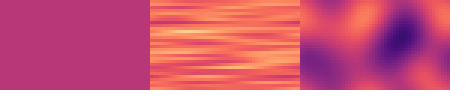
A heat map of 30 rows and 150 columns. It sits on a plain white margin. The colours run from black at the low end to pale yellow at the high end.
The table splits into one row of 3 panels. Panel 1,1: middling, flat. Panel 1,2: high, streaked across. Panel 1,3: middling, smooth, strong in contrast.
